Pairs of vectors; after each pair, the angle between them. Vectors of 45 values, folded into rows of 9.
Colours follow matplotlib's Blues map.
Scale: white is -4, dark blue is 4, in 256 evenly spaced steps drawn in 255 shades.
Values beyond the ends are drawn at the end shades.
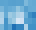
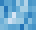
partly aligned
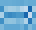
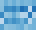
nearly opposite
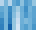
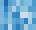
partly opposed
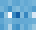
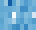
orthogonal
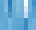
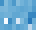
orthogonal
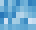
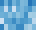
orthogonal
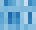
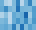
partly opposed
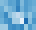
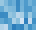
nearly parallel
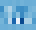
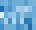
partly opposed
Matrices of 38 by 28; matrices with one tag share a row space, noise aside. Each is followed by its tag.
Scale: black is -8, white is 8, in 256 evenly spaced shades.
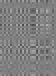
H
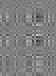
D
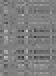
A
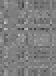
A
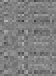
A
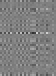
H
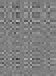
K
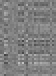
A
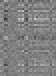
A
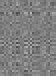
K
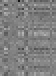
A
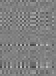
H
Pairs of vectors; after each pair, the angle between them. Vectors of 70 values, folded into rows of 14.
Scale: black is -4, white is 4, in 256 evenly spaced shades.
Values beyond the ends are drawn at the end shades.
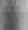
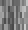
partly aligned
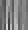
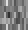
orthogonal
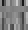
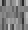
nearly parallel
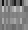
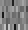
orthogonal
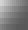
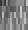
partly opposed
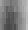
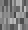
orthogonal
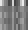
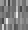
orthogonal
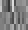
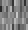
partly opposed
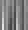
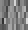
partly opposed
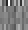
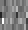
orthogonal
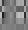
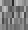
partly aligned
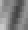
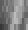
nearly opposite
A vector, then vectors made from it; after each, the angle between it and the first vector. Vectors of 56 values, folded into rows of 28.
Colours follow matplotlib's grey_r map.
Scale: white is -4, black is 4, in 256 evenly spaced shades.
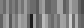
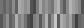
partly aligned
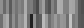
nearly parallel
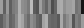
partly aligned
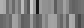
orthogonal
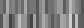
nearly parallel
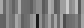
orthogonal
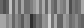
orthogonal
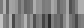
partly opposed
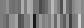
partly opposed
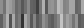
partly aligned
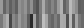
nearly parallel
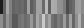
orthogonal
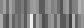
nearly opposite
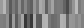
partly aligned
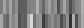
nearly opposite
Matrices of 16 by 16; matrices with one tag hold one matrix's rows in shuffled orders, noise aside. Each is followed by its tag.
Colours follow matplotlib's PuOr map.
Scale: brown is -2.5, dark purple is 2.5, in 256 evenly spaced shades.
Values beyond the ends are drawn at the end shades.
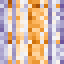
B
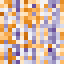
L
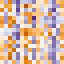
L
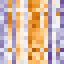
B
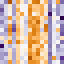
B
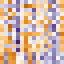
L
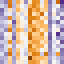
B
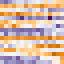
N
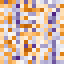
L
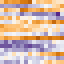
N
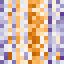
B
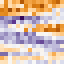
N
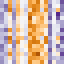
B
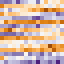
N
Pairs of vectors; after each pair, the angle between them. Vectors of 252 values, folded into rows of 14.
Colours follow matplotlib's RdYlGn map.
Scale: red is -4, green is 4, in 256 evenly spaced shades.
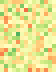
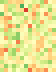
nearly parallel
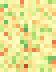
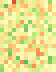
partly aligned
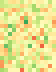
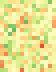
nearly parallel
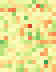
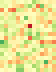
nearly parallel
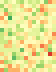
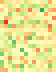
orthogonal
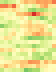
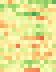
nearly opposite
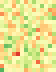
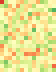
orthogonal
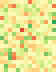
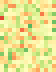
nearly parallel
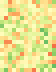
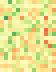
partly opposed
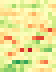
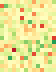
orthogonal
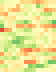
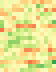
nearly parallel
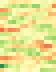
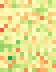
orthogonal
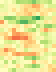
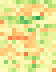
nearly parallel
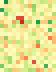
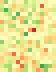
partly aligned
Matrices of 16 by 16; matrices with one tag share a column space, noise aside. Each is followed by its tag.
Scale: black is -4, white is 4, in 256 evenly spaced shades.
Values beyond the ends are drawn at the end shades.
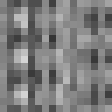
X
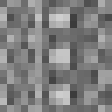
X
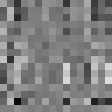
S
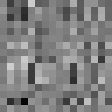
S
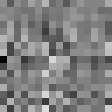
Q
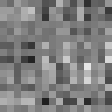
S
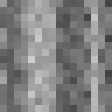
X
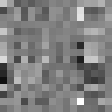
S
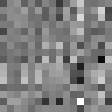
S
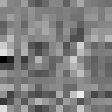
Q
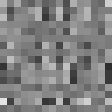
S
